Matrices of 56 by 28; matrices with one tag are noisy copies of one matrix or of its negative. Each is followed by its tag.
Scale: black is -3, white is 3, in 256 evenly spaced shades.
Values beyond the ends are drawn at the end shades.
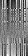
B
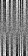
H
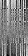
B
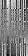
B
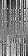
B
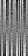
H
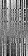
B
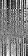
B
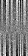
H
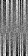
H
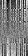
B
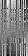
B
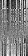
B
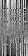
B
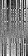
B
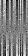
H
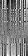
B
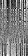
B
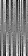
H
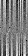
H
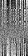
B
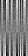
H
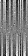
H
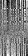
B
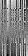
B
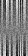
H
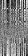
B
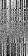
B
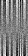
H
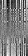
B
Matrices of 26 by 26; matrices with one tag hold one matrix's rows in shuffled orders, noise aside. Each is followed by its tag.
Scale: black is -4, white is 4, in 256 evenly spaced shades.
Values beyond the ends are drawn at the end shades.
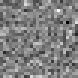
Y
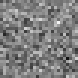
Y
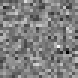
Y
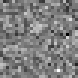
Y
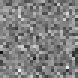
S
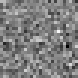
Y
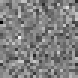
S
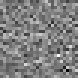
Y
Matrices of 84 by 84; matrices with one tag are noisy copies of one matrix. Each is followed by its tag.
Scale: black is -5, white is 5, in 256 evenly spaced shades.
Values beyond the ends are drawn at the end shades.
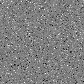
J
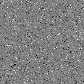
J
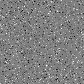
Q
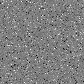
J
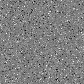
Q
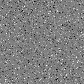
Q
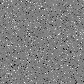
J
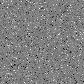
J
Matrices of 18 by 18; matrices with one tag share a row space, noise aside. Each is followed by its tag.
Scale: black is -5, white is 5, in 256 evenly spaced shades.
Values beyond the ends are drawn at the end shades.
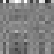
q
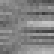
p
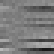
p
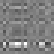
q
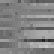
p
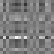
q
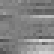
p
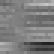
p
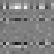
q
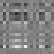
q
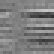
p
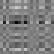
q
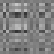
q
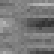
p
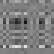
q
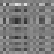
q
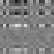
q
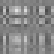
q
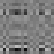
q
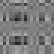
q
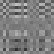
q
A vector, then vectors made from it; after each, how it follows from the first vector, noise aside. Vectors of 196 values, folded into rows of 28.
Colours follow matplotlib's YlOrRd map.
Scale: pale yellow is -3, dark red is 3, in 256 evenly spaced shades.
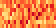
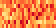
copied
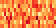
sign-scrambled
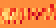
partly zeroed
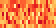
sign-scrambled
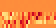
partly zeroed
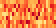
sign-scrambled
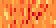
partly zeroed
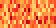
sign-scrambled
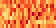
copied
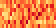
copied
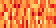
sign-scrambled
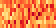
copied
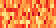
sign-scrambled
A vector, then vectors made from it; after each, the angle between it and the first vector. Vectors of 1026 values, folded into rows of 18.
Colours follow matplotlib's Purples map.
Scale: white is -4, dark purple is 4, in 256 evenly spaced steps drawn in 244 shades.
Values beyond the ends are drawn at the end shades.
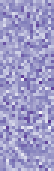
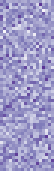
orthogonal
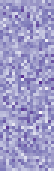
nearly parallel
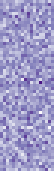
nearly parallel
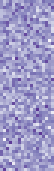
orthogonal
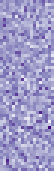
nearly opposite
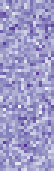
partly aligned
